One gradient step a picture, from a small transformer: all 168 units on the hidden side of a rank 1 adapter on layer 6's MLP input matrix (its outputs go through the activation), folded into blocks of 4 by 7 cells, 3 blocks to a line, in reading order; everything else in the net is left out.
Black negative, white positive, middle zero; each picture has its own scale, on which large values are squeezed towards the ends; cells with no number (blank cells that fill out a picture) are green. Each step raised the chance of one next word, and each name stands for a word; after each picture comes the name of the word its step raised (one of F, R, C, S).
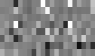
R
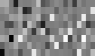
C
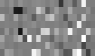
C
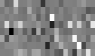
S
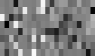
R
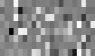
S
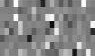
S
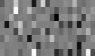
C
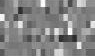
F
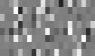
R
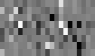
S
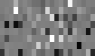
F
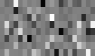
S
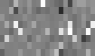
F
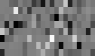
F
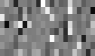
R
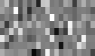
R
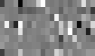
F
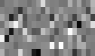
F
